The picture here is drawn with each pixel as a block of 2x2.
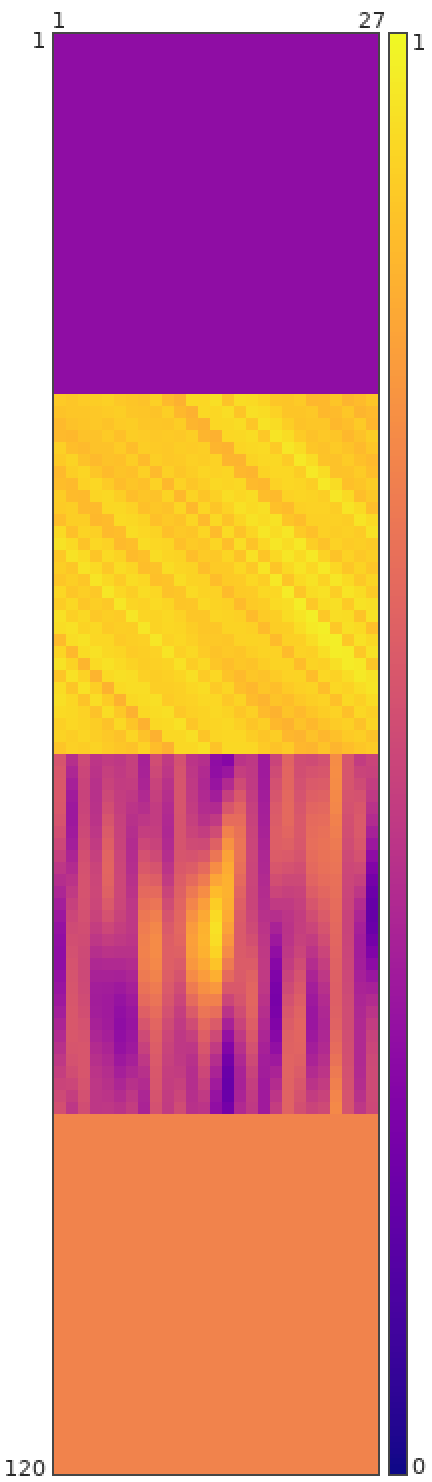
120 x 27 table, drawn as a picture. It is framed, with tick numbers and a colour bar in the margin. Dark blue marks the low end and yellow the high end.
It is made of 4 by 1 panels. Panel 1,1: low, flat. Panel 2,1: very high, slanting down to the right, faint in contrast. Panel 3,1: middling, streaked downward, strong in contrast. Panel 4,1: high, flat.
